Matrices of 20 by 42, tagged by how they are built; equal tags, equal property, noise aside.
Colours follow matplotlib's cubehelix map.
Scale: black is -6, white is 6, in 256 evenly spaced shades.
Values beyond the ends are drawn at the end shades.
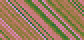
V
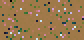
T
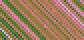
V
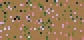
T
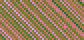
V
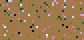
T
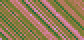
V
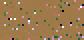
T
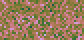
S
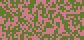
S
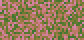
S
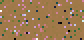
T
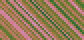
V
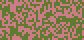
S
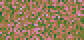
S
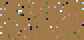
T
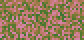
S
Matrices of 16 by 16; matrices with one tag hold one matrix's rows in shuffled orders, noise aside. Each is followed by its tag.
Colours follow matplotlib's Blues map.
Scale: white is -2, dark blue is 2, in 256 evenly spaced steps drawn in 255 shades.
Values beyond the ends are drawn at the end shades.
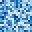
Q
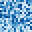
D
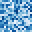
Q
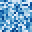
Q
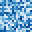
D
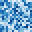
Q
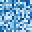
D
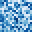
Q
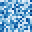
Q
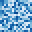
Q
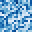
Q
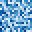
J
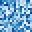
D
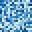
J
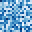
D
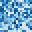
Q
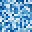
J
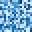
D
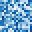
Q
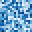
Q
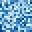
J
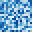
Q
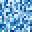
J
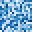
J
